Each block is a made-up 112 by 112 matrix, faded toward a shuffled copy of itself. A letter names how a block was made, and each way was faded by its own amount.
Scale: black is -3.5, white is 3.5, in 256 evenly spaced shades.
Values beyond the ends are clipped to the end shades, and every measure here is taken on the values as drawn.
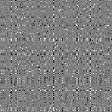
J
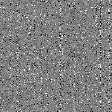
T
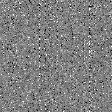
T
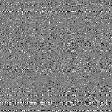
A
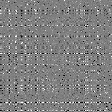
J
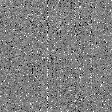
T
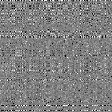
A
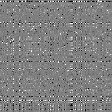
J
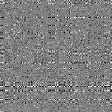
A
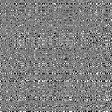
A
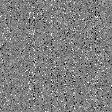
T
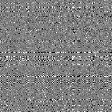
A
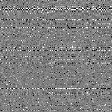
A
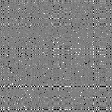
J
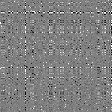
J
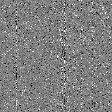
T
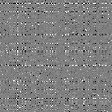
J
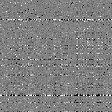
A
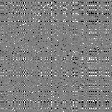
J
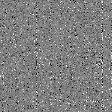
T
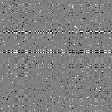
J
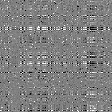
J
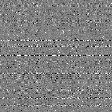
A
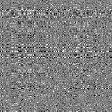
A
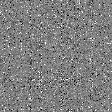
T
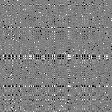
J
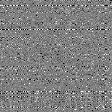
A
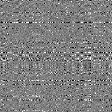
A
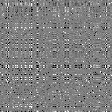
J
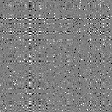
J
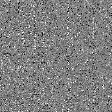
T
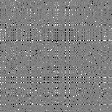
J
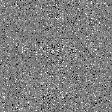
T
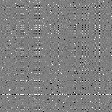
J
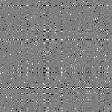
J
